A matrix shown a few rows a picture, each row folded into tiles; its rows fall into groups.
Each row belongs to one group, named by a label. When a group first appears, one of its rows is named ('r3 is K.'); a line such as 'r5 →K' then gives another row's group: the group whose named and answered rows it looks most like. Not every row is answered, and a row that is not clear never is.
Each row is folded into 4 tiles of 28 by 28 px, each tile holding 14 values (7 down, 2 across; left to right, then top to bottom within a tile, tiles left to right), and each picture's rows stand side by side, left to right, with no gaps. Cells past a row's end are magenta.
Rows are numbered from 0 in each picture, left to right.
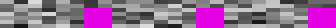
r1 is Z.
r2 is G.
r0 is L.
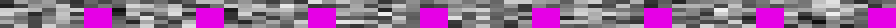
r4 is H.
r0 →G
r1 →Z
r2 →Z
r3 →L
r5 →L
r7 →G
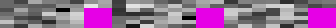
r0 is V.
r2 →G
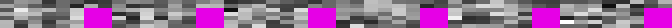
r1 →H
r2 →V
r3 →G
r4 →G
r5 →L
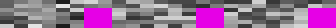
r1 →G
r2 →V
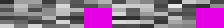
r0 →Z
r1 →L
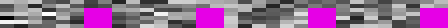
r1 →H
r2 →V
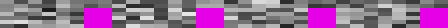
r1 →H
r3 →G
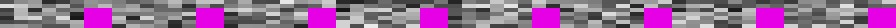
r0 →Z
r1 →H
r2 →H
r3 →V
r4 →Z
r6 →V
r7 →Z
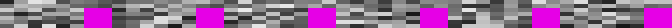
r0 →G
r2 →H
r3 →L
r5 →H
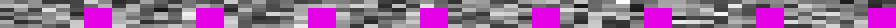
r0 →Z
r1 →V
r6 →L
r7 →L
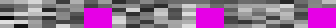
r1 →V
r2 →Z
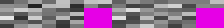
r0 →H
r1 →H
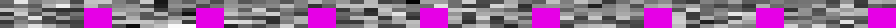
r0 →H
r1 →L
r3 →Z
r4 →H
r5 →H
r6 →V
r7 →Z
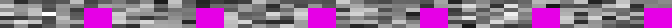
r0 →L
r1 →L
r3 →L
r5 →H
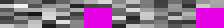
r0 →Z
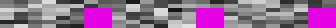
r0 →G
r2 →G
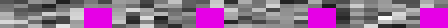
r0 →V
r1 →H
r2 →G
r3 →Z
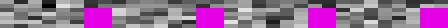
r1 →G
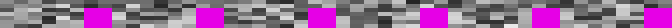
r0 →L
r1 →V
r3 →V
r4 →V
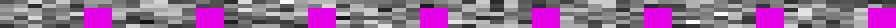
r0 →H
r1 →G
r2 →H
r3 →L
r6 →L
